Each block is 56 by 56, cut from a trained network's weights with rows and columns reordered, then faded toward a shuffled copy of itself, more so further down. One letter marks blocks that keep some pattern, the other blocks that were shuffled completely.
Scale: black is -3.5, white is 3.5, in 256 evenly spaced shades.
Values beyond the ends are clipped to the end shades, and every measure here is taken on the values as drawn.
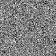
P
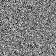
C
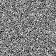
C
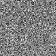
P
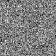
P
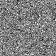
C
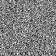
P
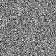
P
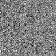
P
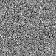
P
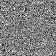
P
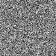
C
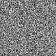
P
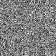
P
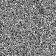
C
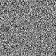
P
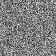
P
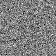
C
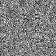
P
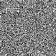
P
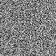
P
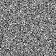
C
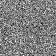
C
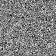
C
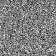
P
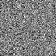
P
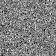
C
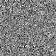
P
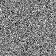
C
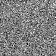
C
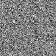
P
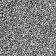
C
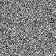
P
